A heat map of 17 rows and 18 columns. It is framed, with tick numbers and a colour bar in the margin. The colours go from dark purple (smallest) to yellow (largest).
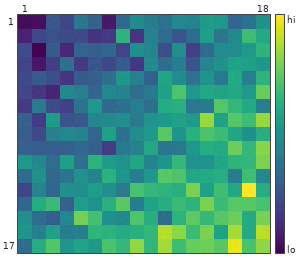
The halves do not mirror each other. No regular stripes run through it. The bottom right is the ninth with the highest average. Overall the values sit about 50% of the way up the scale. The ninth with the lowest average is the top left. The grain is fine, like static. No single row or column stands out from its neighbours. There is an overall slope up to the bottom right.
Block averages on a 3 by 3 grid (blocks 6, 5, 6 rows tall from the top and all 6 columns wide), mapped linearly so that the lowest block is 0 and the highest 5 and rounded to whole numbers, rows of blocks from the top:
023
134
345
